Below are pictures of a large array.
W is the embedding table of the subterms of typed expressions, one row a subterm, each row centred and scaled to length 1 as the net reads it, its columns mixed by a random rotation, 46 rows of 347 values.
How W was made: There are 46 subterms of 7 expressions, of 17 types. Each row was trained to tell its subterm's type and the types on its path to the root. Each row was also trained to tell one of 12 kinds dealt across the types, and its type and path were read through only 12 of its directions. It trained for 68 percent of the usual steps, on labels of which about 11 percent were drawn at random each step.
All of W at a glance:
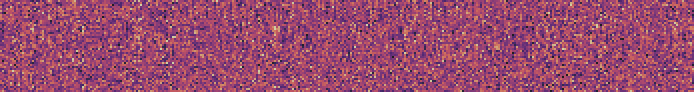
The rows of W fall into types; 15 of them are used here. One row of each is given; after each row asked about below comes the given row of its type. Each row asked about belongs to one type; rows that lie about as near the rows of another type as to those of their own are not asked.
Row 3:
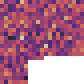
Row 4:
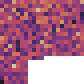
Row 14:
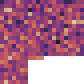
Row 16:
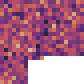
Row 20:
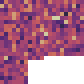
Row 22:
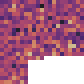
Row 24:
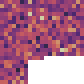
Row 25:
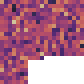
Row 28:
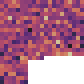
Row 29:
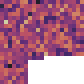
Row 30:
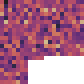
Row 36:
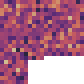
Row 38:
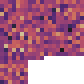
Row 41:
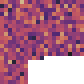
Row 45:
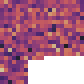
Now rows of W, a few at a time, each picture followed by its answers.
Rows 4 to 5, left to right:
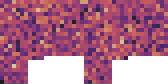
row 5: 25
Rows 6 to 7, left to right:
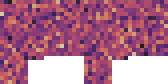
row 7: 25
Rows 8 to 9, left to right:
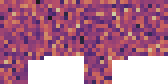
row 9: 45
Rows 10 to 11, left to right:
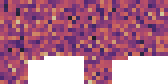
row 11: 38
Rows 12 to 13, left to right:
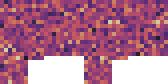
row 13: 14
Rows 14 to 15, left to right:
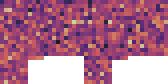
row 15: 30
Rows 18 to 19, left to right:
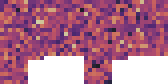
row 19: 30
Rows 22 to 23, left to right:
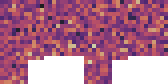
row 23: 22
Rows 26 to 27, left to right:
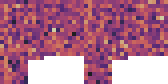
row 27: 41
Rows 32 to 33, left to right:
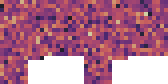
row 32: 25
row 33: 24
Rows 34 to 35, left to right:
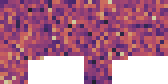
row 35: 45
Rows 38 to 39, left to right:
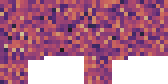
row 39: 41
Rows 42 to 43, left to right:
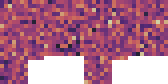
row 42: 4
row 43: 14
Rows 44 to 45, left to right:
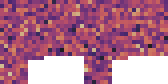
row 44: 38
